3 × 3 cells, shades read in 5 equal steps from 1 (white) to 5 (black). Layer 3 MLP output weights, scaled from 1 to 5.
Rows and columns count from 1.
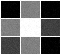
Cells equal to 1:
1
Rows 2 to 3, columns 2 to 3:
1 4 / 3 5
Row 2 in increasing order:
1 3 4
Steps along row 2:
down up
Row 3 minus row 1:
-1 0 0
